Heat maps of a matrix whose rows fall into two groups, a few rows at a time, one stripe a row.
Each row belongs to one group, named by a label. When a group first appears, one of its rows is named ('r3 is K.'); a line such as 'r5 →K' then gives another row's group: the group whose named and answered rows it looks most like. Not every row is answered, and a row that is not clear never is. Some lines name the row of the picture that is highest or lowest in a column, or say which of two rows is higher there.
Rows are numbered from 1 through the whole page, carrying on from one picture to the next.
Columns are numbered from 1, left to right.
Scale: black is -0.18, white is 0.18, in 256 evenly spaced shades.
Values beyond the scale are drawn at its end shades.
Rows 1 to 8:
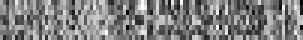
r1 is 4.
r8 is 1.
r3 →4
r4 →1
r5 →1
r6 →4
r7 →4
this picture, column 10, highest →7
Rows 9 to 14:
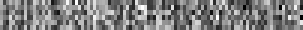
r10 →4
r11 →1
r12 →4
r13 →1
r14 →1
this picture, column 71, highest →9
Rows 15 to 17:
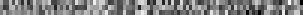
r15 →4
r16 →1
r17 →4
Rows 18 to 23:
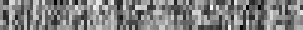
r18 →1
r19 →4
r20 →1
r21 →1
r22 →1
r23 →1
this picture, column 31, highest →18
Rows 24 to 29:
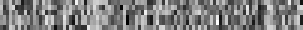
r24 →4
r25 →1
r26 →1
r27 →4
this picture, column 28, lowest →29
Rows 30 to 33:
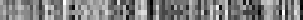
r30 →4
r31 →4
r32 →4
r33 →4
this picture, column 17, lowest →32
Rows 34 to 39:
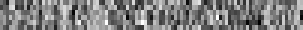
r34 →1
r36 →4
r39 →1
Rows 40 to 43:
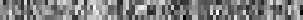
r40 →1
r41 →4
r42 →4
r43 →1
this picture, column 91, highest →40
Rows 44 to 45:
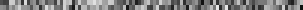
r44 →1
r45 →4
